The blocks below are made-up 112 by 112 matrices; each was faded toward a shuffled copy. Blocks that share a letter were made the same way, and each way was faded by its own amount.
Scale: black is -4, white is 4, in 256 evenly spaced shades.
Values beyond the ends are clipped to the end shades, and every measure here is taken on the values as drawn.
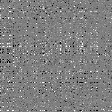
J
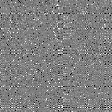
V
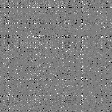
J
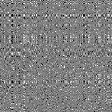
V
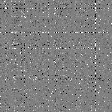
J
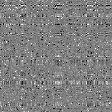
V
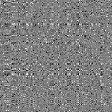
V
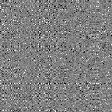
V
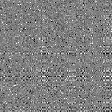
V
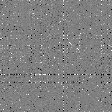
J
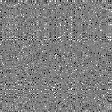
V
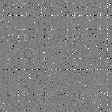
J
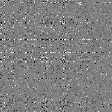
J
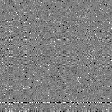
V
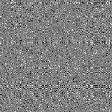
V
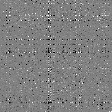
J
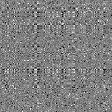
V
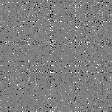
J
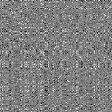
V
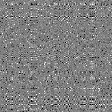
V
